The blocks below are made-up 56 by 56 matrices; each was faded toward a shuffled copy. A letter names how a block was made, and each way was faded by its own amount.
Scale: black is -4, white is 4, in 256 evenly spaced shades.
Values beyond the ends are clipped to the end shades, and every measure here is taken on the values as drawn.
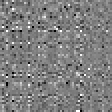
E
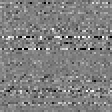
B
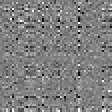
E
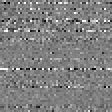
B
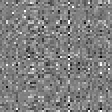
E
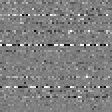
B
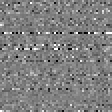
B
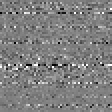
B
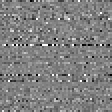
B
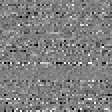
B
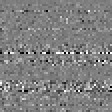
B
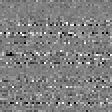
B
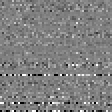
B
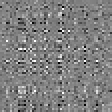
E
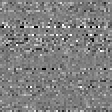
B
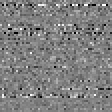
B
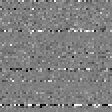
B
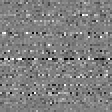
B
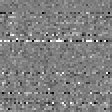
B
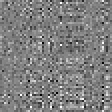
E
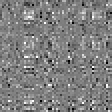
E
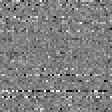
B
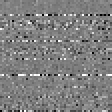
B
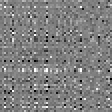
E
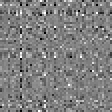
E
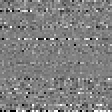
B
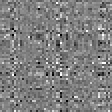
E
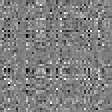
E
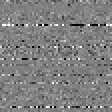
B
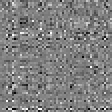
E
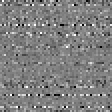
B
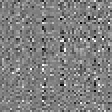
E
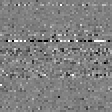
B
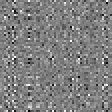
E
